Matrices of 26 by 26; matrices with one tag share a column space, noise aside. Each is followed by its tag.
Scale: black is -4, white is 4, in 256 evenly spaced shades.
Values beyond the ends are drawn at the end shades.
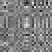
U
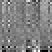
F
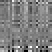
F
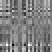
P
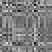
U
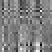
P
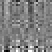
F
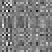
U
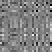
U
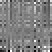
F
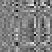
U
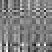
P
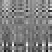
P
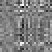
U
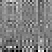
F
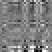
F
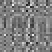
U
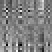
P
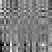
P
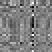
U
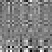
F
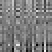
P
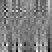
P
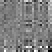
F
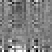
F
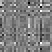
U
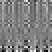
F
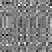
U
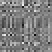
U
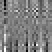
P
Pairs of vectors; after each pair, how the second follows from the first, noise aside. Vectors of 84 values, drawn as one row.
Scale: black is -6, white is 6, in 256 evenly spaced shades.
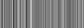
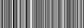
scaled up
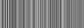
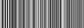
scaled up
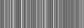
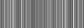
wrapped around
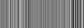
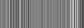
sign-scrambled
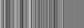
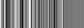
scaled up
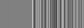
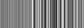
scaled up
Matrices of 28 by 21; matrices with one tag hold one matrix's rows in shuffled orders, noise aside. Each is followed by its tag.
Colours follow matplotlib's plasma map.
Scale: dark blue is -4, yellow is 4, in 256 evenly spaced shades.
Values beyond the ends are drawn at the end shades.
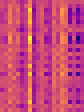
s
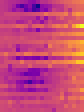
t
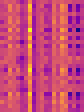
s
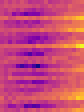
t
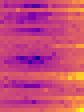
t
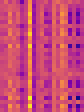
s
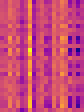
s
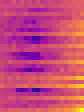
t
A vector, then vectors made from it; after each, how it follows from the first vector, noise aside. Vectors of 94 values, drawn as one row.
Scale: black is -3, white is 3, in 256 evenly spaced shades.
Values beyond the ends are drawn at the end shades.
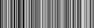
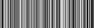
wrapped around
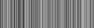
shrunk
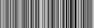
wrapped around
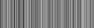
shrunk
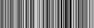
wrapped around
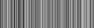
shrunk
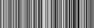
wrapped around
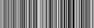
wrapped around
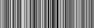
wrapped around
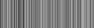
shrunk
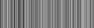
shrunk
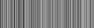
shrunk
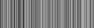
shrunk
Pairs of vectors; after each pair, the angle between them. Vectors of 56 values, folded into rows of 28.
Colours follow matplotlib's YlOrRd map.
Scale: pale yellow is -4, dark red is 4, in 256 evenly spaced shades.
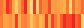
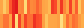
partly opposed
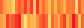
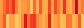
nearly opposite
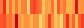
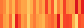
partly aligned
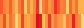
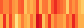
nearly parallel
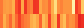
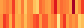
nearly opposite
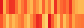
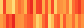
nearly opposite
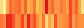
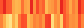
partly opposed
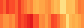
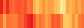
nearly parallel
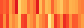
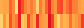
nearly opposite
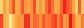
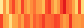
nearly parallel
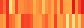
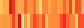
partly opposed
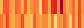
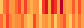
nearly parallel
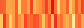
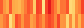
partly aligned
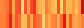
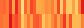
nearly parallel
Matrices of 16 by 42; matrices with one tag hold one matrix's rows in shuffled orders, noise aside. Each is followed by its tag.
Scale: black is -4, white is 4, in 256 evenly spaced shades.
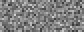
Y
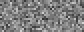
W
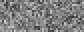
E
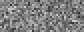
E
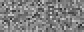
E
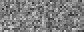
E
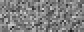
E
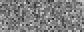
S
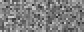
E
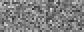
E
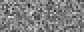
E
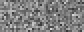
E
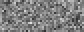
Y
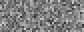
S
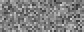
Y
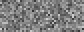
S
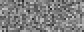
S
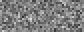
Y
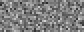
W
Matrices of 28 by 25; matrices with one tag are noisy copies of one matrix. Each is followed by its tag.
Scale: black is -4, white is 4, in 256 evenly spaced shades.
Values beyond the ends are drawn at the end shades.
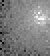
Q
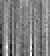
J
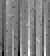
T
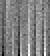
T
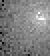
Q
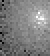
Q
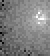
Q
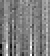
J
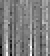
J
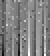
T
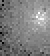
Q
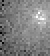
Q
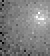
Q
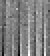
T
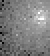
Q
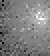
Q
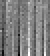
T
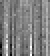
J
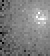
Q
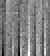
T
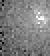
Q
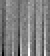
T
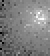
Q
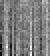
J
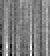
J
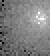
Q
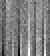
T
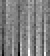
T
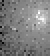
Q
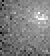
Q
